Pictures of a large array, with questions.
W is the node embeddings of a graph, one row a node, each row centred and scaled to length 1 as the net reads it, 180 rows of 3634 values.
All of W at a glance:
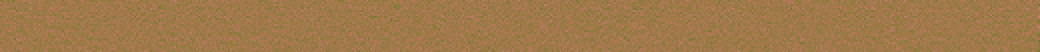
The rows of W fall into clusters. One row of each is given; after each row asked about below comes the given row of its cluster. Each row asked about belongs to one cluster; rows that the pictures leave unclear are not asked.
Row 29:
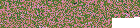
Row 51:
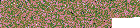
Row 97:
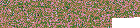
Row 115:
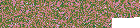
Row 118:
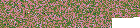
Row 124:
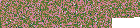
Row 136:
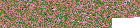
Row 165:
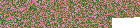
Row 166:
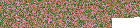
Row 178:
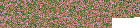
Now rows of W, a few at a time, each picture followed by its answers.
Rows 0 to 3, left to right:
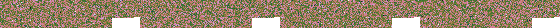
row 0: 165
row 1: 51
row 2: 136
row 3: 178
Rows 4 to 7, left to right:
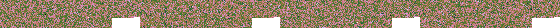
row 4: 136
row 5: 136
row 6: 29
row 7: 97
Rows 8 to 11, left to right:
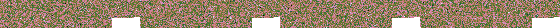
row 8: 51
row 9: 118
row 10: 136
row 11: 118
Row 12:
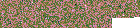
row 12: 124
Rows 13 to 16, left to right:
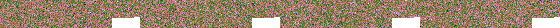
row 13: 29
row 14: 165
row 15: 136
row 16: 178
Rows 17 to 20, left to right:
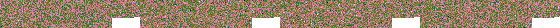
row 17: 124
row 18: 178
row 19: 29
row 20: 115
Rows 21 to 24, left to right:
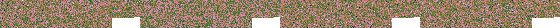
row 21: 124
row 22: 118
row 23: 51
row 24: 165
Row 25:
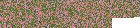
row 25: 178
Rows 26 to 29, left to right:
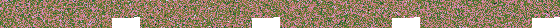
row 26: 166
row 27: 118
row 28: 136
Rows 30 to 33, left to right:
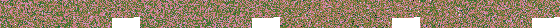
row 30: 118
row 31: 118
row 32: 115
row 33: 178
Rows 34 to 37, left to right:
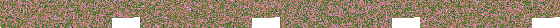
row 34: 118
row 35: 115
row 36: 124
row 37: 97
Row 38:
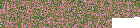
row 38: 29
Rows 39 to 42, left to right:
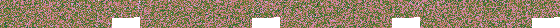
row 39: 115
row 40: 97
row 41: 97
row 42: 166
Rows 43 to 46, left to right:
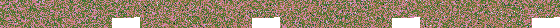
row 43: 165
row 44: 124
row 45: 136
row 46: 51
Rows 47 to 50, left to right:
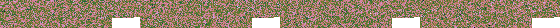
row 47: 165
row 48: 118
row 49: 124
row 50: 124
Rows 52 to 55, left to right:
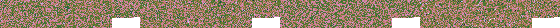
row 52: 97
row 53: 29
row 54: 51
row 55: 166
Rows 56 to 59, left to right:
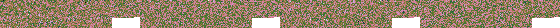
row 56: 178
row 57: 136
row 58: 136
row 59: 97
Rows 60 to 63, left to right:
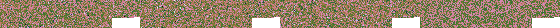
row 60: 136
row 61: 97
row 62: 178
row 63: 124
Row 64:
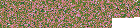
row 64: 29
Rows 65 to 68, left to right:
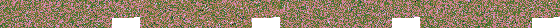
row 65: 115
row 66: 51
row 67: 29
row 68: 118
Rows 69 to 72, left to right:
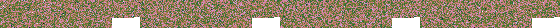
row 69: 115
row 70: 124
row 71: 166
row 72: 124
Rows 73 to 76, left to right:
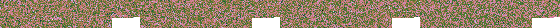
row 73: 118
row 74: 165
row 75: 124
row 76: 136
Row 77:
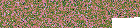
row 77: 166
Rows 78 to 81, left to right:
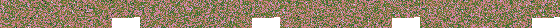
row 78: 51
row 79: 97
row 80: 29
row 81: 124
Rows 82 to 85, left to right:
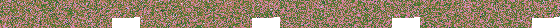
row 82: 178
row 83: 97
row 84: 29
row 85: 115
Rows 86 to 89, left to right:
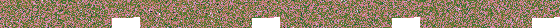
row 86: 51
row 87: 136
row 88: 136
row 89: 178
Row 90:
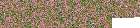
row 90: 165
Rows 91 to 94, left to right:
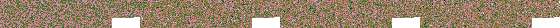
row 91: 51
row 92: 97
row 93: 165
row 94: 115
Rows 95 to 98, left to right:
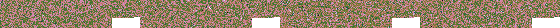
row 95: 124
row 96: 51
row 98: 124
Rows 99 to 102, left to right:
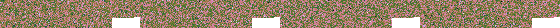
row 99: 178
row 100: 178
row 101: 51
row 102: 136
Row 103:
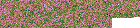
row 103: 97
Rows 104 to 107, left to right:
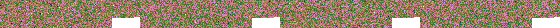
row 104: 29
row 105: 136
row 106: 165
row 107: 136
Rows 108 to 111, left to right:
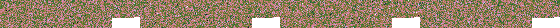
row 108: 29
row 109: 97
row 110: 97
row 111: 29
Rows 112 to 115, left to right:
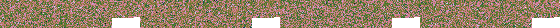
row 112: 136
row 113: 166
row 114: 29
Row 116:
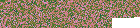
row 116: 178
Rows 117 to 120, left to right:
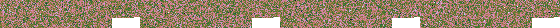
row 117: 124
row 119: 166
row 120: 118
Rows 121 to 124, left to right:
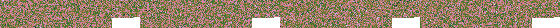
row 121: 118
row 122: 29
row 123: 178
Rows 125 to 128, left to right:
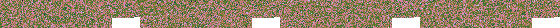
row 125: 124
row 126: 178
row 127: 97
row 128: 166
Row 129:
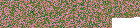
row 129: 97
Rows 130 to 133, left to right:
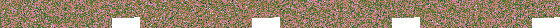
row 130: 124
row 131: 51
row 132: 165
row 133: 165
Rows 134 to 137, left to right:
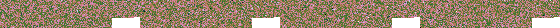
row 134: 136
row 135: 165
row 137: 118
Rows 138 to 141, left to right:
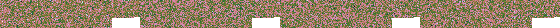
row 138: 97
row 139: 165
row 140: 118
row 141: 165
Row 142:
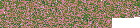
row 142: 29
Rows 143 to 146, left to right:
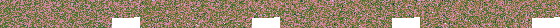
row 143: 115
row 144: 115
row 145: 165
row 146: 124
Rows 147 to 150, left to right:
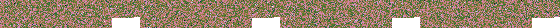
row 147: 51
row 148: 51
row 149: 178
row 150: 29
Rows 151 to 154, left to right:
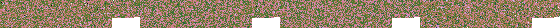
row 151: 29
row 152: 97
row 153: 29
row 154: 115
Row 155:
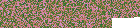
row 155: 166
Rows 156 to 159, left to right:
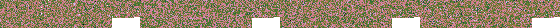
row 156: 29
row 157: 118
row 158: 124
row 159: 97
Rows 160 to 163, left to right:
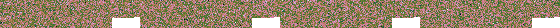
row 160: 178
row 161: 136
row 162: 165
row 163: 29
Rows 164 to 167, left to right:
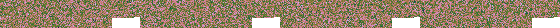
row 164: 178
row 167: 118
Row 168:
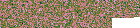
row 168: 118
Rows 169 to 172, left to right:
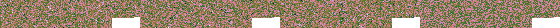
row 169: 124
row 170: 51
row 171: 165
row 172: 97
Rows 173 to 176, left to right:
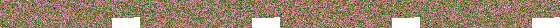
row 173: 118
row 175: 166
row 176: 124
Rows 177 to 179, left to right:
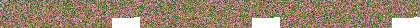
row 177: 166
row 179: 97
